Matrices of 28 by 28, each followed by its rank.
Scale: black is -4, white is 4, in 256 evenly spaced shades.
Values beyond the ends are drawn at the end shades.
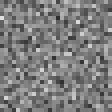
full rank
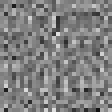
five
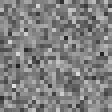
full rank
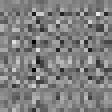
three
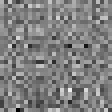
five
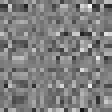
three
